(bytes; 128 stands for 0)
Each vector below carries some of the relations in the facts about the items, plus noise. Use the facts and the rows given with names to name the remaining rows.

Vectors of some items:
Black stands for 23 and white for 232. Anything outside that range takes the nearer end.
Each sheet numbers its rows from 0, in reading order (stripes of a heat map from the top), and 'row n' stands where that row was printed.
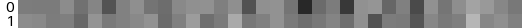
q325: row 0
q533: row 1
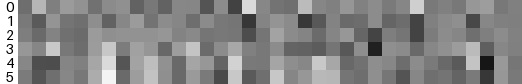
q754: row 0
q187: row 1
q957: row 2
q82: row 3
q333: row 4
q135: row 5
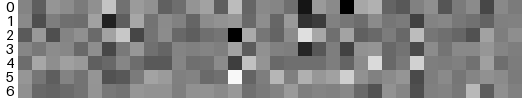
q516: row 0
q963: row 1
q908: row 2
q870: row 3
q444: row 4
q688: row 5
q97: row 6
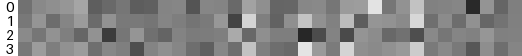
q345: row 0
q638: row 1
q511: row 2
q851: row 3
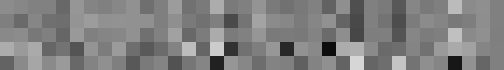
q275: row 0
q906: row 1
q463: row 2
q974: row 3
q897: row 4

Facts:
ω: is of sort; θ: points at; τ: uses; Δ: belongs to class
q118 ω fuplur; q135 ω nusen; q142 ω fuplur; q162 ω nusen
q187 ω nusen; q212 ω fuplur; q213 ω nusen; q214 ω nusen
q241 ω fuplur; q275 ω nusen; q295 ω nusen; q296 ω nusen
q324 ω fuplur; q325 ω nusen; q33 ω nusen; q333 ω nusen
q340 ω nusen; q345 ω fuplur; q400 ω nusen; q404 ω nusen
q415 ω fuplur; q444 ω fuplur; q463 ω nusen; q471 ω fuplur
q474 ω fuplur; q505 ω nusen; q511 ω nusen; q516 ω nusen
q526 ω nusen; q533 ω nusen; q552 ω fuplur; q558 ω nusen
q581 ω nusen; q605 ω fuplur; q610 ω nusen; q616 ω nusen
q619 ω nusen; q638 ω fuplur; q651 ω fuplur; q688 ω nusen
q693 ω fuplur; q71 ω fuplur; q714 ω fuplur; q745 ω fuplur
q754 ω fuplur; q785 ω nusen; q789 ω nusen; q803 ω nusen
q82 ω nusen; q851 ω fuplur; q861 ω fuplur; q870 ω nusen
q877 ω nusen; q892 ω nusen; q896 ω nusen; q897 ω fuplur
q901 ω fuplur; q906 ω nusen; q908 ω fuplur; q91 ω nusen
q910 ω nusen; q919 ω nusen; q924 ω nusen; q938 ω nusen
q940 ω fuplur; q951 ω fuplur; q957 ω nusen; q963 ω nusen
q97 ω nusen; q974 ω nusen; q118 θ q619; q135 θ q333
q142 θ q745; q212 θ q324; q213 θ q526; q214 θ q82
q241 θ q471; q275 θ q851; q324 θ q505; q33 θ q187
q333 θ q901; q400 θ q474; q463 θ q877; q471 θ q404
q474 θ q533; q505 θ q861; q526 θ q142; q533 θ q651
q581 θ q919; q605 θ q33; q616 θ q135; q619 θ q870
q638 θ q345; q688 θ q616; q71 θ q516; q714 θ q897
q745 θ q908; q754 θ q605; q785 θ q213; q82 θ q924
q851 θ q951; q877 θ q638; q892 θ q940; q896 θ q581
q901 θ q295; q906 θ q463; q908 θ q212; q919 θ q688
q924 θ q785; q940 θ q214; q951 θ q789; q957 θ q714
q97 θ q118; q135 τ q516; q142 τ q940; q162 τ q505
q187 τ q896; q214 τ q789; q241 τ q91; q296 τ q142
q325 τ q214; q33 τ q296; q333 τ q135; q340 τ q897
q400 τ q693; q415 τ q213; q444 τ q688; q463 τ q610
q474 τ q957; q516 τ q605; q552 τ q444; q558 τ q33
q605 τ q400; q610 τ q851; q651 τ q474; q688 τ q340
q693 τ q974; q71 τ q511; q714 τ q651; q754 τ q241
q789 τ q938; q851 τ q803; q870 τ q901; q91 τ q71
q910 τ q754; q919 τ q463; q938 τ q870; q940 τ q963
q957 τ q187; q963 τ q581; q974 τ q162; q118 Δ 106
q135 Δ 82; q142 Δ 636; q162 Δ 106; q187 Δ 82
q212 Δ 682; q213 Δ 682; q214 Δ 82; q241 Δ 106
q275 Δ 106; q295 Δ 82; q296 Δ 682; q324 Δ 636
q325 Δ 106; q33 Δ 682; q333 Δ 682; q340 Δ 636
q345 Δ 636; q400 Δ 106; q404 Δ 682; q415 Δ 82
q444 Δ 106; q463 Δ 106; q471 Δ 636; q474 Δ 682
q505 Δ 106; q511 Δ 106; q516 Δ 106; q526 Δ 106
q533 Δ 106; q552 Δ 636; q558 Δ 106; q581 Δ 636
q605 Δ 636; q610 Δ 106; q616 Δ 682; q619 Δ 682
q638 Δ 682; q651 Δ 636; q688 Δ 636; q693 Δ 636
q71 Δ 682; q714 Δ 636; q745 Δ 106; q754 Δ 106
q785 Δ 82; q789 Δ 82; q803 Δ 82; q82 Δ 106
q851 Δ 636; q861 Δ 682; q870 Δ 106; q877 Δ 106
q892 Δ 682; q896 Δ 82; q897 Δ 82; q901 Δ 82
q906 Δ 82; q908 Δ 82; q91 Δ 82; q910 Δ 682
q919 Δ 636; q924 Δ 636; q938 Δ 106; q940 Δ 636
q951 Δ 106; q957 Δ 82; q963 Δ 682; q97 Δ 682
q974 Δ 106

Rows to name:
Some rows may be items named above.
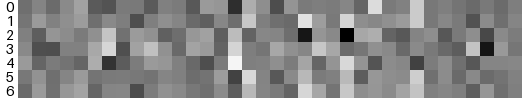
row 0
q861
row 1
q851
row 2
q516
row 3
q333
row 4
q581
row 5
q71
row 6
q714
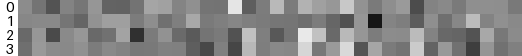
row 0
q919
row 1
q526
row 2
q324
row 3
q901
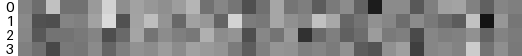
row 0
q214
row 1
q333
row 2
q404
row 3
q33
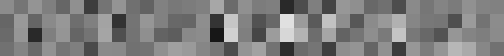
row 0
q511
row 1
q142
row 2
q212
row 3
q558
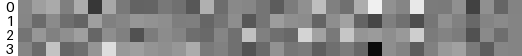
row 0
q693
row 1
q896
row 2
q471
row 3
q785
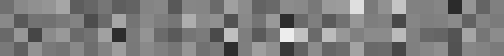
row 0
q345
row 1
q404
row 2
q324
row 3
q295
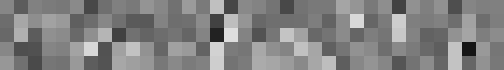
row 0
q340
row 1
q444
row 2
q745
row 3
q333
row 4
q616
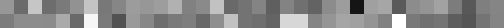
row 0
q924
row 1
q605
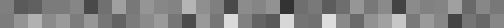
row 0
q910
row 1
q940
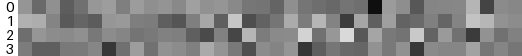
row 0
q213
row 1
q505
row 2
q901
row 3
q296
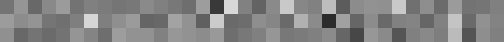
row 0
q474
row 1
q400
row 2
q892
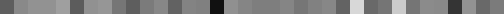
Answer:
q415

